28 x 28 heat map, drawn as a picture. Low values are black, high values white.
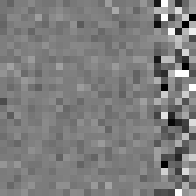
There are no regular stripes. The grain is fine, like static. The distribution is heavy-tailed on both sides. A vertical seam about 80% of the way across splits the table, and the left part is calmer. There is no overall slope. Neither half mirrors the other.
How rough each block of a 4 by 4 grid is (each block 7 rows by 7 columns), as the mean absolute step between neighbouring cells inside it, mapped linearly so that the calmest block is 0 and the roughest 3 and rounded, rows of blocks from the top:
0 0 0 3
0 0 0 3
0 0 0 2
0 0 0 2
